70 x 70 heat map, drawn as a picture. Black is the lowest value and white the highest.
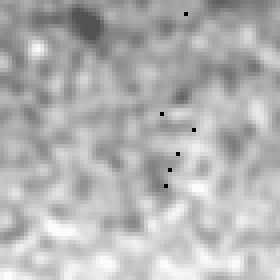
Average level on the scale: 70%. Grain: blotchy. Slope: up to the bottom. Odd rows or columns: none. Lone odd cells: 6, each lower than its neighbours.
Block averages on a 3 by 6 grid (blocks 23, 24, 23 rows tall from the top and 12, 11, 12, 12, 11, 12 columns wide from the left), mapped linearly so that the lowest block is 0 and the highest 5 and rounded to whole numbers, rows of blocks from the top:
100111 | 232243 | 454555
